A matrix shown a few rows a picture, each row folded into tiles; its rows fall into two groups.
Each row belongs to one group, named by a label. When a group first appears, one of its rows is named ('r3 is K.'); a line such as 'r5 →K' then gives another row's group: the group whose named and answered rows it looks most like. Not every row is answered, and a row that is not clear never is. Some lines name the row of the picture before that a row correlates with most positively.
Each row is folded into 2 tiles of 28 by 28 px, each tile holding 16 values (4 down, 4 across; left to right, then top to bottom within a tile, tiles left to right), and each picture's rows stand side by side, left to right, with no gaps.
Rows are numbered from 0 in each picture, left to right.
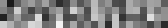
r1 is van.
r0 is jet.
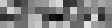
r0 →jet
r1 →jet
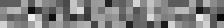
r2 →van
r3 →jet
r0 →jet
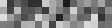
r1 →jet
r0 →van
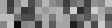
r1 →van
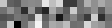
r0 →jet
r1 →jet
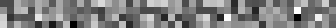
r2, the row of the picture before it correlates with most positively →0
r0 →van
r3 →jet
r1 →jet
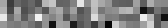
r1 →van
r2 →jet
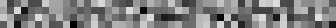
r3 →jet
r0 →van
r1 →jet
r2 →jet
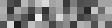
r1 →van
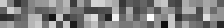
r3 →van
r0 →jet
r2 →van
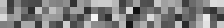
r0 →van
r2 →van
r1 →jet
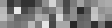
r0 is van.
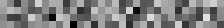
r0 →jet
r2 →van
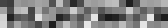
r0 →van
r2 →jet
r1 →jet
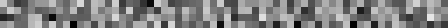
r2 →van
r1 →van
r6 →van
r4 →van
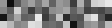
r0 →jet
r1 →jet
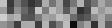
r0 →van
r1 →van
